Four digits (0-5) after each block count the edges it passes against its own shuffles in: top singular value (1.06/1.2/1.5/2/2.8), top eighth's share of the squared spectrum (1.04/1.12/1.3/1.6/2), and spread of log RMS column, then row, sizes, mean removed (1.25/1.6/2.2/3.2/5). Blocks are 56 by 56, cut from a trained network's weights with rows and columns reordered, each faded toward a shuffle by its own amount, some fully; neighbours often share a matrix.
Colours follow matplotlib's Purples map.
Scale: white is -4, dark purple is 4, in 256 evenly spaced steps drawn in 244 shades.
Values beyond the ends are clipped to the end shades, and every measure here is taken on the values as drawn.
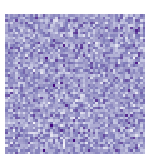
0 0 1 0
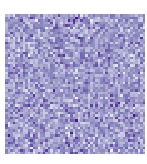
2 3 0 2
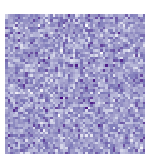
0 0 0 0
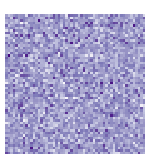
1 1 0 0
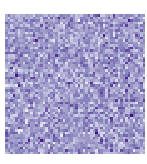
2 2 0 1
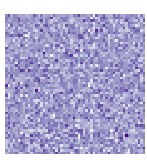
0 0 0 0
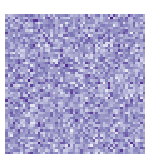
2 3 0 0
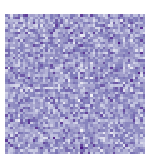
2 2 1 1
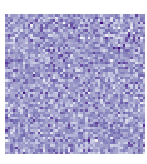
2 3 1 1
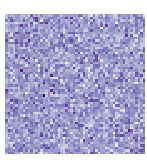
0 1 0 0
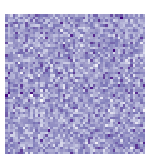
0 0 0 0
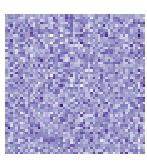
2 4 2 2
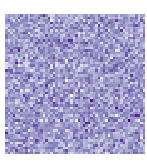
2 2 0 1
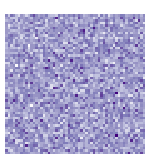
0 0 0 0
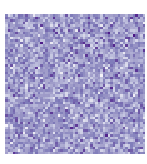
0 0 0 0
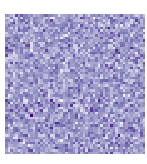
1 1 0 0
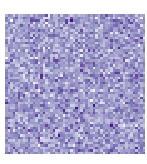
0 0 0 0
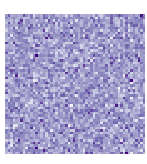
0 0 0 0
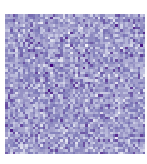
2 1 0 0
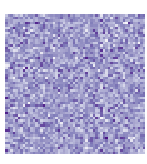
2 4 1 1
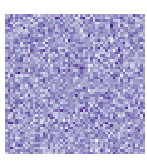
2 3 1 1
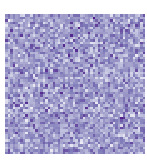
1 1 0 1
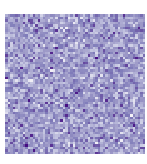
1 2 0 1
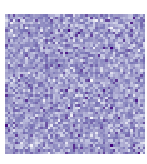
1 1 0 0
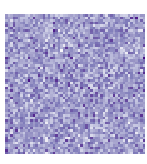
2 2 1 1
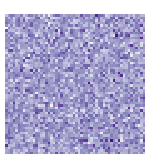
2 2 0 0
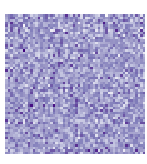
3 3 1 2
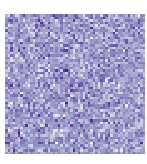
2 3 1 1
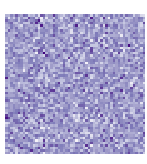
2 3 1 1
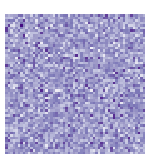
2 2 1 0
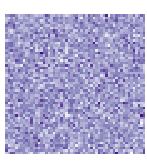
2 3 1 1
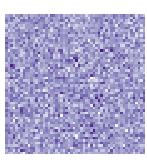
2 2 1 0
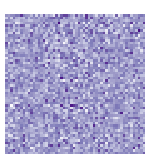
2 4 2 2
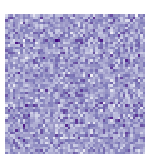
2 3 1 2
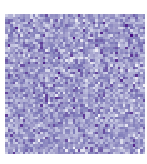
0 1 0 0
